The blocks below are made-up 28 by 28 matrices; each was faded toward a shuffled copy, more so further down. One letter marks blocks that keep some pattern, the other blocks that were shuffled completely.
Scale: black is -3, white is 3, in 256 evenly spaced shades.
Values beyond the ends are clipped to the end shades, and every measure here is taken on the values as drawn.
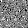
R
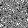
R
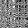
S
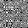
S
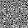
S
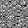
S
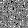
R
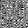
S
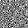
S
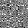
S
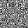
S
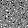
R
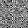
S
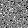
R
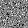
R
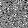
R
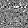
S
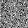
R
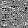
S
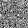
R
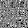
S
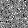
R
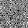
S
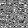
S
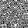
S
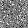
R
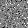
R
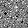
R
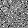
R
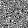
R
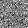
R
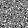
R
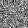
S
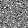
R
